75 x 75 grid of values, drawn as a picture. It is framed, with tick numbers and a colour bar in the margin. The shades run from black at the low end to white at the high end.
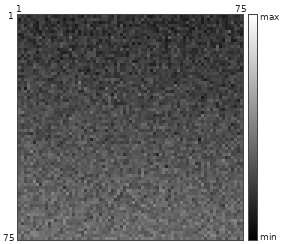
Slope: up to the bottom. Average level on the scale: 30%. Grain: fine.
